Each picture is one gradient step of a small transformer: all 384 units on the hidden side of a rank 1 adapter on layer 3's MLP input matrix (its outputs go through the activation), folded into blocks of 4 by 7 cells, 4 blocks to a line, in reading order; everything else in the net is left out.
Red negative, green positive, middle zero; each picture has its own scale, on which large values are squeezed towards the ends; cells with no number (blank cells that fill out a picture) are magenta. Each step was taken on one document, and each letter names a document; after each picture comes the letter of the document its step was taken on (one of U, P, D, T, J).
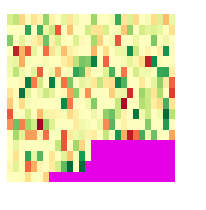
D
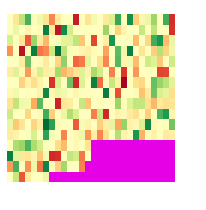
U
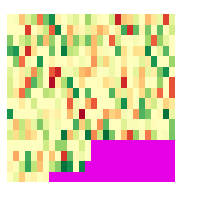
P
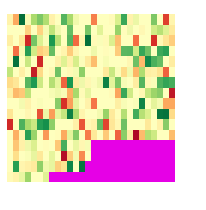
D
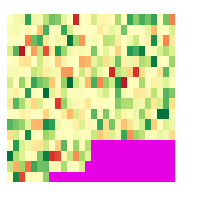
U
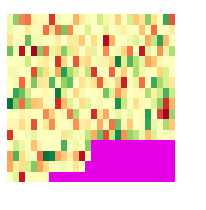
U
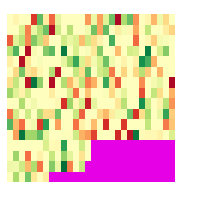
P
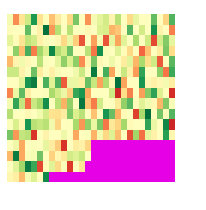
D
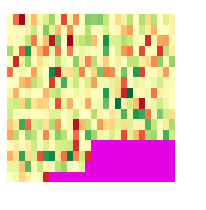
U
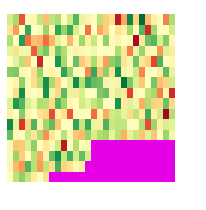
U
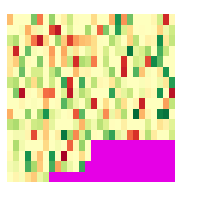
D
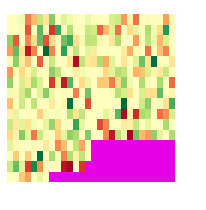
P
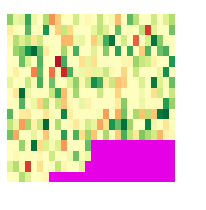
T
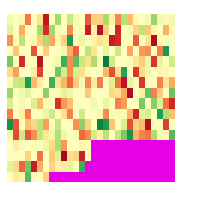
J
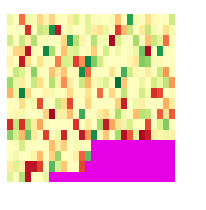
J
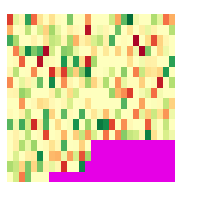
J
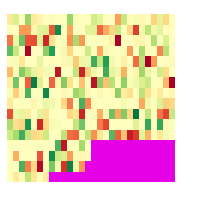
P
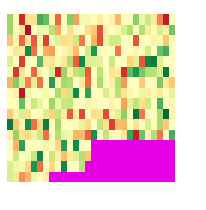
J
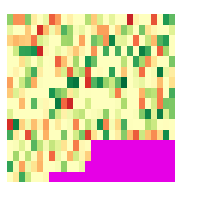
T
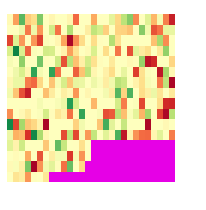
D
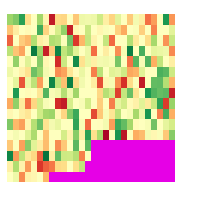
U
